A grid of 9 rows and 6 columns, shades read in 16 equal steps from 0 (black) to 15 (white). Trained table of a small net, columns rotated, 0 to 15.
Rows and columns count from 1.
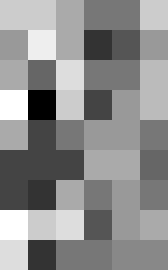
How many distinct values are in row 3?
5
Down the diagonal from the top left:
12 14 13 4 9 6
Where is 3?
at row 2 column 4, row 7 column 2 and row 9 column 2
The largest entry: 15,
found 2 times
